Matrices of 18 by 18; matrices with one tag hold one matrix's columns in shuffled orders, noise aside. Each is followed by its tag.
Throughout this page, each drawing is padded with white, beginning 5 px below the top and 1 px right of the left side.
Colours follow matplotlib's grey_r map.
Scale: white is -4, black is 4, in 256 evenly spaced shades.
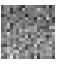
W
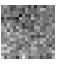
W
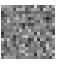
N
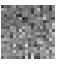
W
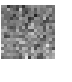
W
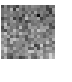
W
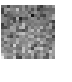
W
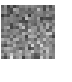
W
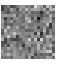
N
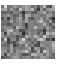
N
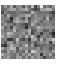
N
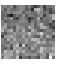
W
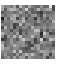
N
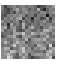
W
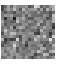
N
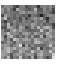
W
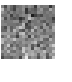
W
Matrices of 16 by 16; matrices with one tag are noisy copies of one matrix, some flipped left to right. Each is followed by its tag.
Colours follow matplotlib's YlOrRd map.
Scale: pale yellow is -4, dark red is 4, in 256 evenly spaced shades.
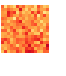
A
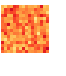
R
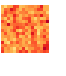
R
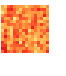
R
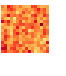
R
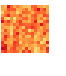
R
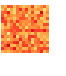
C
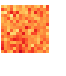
A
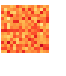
C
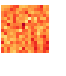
R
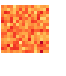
C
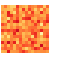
C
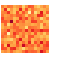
C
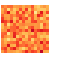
C
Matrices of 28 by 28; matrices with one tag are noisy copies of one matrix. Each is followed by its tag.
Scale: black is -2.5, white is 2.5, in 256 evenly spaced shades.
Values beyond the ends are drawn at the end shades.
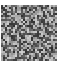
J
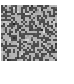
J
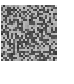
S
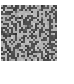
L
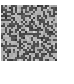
J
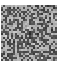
S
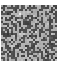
L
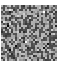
L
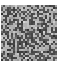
S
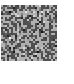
L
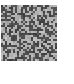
J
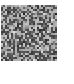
S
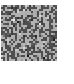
L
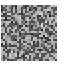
J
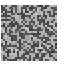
J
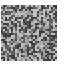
L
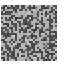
L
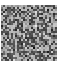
S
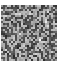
L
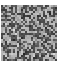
J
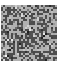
S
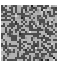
J
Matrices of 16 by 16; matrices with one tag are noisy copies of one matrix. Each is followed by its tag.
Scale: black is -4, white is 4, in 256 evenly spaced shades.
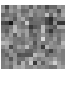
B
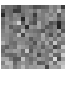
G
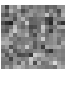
B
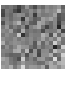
G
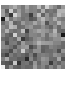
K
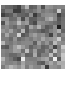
G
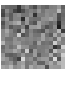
G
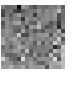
G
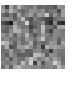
B
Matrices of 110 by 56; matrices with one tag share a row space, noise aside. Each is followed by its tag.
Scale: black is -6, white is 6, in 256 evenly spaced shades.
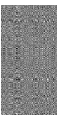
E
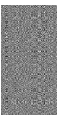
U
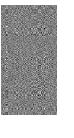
U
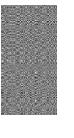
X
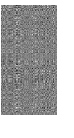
E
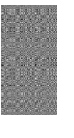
X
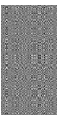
U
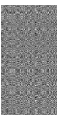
X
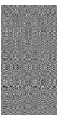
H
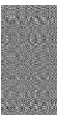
X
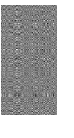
E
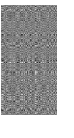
X
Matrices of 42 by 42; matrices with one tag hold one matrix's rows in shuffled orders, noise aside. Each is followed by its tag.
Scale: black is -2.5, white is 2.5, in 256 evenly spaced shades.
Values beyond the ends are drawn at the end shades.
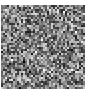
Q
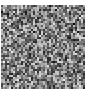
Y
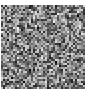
Y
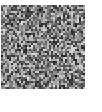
Q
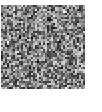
Y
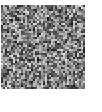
Y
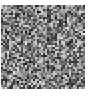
Y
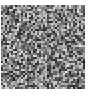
Y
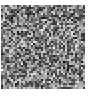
Q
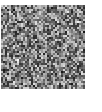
Y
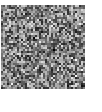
Q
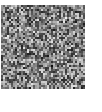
Q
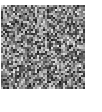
Y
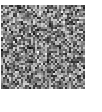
Y
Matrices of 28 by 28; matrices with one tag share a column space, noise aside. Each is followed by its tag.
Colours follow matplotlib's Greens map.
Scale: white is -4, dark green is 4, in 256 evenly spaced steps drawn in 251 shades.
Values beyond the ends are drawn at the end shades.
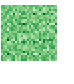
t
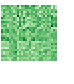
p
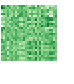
p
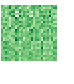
p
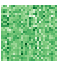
p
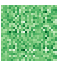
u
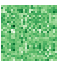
u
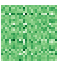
t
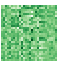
p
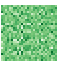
t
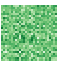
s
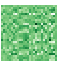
t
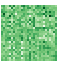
p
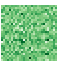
t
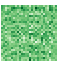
s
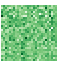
p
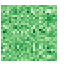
u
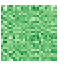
s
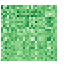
p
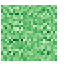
t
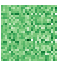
t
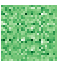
t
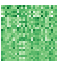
p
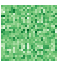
u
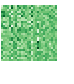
p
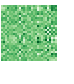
s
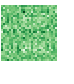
u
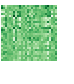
p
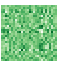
u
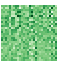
p
